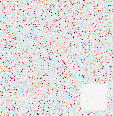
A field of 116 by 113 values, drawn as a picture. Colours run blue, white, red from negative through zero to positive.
Stripes: none. Grain: fine. Odd rows or columns: none. Odd patch: calmer, in the bottom right. Slope: none. Calmest part: bottom right.
